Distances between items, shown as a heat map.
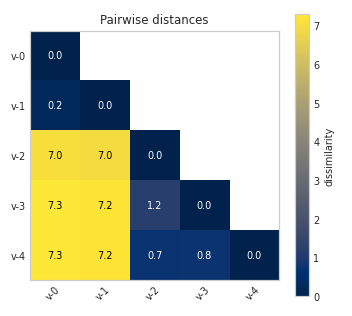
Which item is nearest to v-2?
v-4
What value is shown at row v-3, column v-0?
7.3
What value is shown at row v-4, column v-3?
0.8
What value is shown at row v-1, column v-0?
0.2
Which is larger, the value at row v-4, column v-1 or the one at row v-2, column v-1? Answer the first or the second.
the first
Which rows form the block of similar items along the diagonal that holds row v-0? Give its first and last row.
v-0 to v-1
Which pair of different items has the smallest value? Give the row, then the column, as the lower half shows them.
v-1, v-0
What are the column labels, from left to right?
v-0, v-1, v-2, v-3, v-4
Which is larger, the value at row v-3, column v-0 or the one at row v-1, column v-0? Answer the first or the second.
the first
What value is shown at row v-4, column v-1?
7.2
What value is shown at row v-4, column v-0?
7.3
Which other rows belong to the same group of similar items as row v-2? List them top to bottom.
v-3, v-4
